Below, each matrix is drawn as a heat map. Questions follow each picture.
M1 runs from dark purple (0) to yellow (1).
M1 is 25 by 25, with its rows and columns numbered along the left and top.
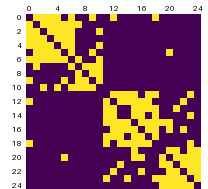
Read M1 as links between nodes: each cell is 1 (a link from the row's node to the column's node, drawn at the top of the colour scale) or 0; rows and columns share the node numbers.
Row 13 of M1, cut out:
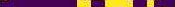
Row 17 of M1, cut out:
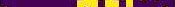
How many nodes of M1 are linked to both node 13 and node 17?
5
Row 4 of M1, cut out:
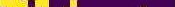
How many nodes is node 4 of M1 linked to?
7
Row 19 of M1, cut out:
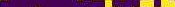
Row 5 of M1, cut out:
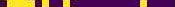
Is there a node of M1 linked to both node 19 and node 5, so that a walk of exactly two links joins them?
yes
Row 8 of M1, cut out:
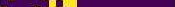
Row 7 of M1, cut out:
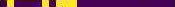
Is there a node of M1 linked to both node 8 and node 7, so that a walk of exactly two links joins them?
yes
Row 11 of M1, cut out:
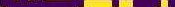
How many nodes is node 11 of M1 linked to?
7
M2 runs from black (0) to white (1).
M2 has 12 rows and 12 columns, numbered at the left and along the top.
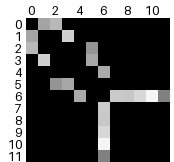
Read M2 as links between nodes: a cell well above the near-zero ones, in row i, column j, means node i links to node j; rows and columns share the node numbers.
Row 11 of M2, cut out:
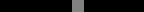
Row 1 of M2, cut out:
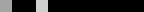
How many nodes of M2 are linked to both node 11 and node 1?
0
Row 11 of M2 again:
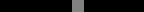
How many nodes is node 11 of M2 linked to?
1
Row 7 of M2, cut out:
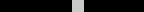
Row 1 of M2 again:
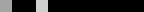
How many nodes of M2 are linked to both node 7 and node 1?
0
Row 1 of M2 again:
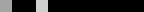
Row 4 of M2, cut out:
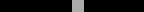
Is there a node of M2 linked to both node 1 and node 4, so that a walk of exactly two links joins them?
no
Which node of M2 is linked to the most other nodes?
node 6
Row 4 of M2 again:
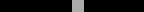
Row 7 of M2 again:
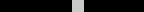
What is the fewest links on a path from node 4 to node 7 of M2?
2
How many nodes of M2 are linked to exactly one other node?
6
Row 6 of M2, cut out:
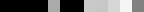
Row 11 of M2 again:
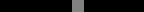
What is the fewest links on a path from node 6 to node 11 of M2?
1
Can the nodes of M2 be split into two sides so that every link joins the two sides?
no
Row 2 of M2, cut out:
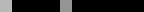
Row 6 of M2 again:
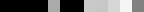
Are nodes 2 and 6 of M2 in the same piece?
no
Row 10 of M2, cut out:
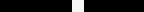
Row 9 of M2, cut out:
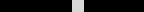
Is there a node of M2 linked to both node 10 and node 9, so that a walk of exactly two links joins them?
yes
